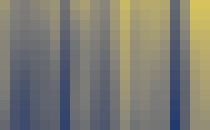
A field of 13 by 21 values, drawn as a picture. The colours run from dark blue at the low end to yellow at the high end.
Average level on the scale: 50%. Ninth with the highest average: top right. Grain: streaks running down. Slope: up to the top right. Histogram: bell-shaped.
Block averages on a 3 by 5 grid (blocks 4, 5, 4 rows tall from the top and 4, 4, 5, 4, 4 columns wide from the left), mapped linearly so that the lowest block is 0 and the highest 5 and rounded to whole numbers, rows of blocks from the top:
3 3 4 5 4 / 1 1 3 4 3 / 0 0 2 2 2
